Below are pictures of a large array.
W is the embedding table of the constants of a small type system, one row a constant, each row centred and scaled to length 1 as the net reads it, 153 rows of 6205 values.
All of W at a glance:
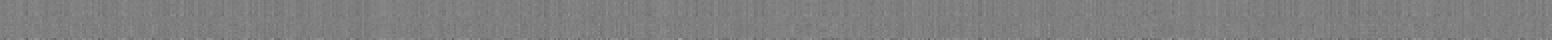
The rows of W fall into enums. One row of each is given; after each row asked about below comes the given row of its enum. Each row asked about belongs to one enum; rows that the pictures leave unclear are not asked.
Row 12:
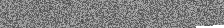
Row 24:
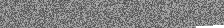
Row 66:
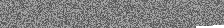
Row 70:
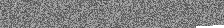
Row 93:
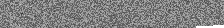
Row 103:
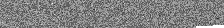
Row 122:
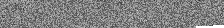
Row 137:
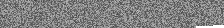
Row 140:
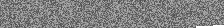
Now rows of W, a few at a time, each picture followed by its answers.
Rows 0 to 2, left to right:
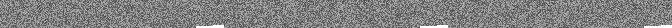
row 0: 66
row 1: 140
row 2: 70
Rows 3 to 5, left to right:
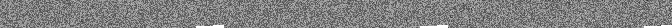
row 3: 12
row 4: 24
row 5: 122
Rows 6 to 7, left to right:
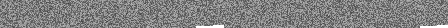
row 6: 12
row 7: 66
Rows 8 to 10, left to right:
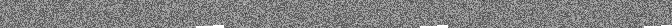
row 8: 24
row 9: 93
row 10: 137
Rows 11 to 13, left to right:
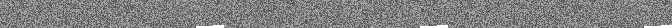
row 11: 66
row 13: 66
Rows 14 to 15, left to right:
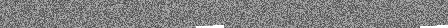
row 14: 24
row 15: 66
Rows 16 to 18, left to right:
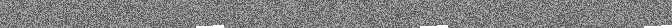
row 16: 66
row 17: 140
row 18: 93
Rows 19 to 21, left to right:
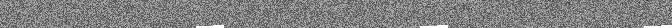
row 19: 66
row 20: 24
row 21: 122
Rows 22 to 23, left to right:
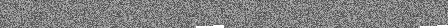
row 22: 137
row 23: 137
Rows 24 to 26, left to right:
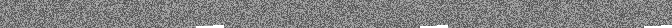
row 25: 66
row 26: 140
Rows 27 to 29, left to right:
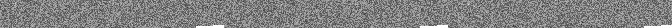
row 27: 70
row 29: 93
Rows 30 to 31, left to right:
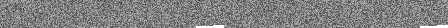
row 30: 122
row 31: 12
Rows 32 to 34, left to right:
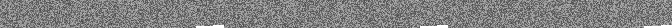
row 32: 12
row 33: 140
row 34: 24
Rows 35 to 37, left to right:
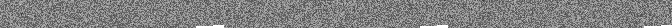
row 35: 93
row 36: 70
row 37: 137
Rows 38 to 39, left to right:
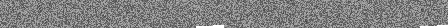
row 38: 66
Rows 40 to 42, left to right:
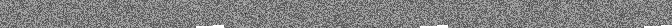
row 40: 66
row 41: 93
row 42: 140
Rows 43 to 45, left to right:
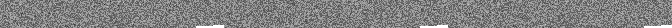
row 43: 93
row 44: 12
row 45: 93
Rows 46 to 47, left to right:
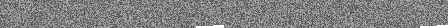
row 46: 137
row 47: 66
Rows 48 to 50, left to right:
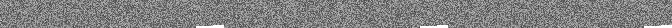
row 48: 66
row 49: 140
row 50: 66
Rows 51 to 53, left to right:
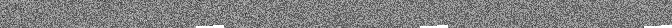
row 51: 122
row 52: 93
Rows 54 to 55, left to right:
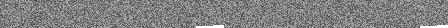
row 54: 137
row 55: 66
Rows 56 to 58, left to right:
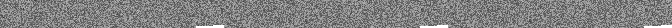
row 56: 137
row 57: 12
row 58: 12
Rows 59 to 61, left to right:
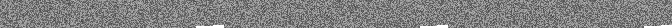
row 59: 12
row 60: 66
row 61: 66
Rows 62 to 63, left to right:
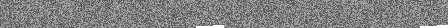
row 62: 140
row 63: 12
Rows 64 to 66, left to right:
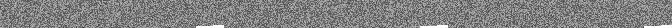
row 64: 70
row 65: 24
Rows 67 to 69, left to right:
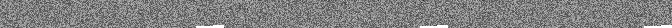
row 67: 12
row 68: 122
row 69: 137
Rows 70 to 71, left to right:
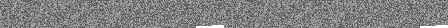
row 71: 70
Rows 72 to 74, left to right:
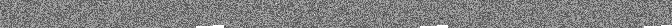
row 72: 70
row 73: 103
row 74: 137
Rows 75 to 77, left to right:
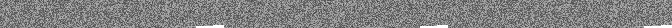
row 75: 24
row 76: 70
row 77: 24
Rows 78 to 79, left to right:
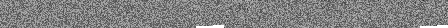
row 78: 66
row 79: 122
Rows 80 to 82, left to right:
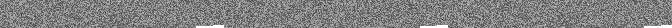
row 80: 93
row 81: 70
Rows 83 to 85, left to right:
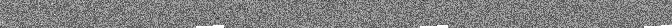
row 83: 103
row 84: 122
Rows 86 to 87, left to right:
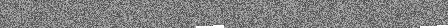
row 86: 137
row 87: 140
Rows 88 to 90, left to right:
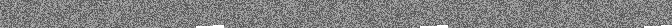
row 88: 70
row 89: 140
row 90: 140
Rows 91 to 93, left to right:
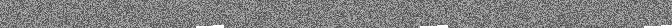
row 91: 66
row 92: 137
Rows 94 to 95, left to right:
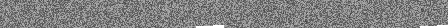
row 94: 24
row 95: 12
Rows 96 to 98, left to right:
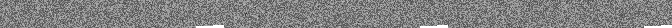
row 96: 24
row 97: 93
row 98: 140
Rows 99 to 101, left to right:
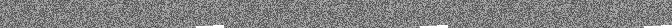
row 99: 24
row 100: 24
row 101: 24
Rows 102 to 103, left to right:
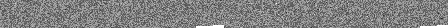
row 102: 70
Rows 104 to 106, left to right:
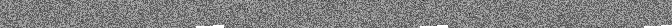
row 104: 12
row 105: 122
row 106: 93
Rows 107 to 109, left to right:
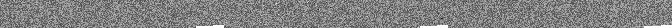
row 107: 140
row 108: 103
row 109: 24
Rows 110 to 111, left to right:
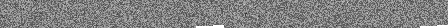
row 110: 137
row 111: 93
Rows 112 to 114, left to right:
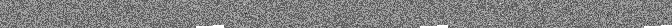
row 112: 66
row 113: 93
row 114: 103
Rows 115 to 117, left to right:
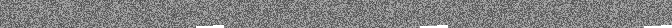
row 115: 140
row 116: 24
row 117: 24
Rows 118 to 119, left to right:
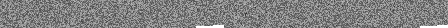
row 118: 12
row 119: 93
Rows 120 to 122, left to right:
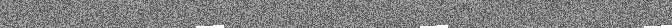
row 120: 12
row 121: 66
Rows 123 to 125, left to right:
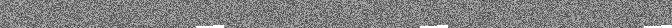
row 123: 93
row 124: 12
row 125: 137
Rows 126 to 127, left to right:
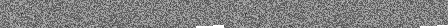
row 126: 93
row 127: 93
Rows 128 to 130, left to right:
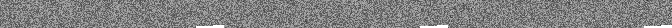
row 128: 140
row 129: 12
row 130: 122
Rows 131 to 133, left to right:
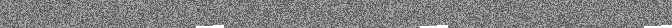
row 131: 12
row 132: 24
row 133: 93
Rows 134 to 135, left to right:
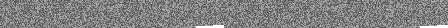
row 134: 24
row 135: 24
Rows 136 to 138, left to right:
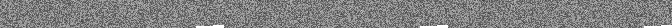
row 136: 12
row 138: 137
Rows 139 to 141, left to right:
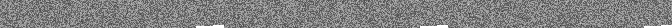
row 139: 12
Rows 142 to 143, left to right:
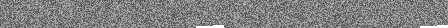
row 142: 140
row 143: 93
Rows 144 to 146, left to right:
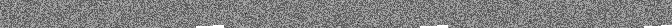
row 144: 70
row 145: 93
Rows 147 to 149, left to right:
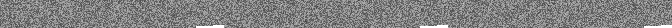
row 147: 140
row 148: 12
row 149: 70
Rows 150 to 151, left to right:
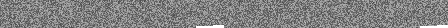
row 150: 140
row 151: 24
